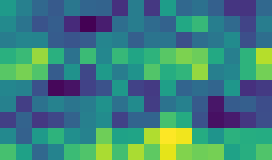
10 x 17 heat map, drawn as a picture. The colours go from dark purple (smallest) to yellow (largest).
The top left is the calmest part. Stripes running across repeat 2 times from top to bottom. The bottom middle is the ninth with the highest average. No row or column stands out.
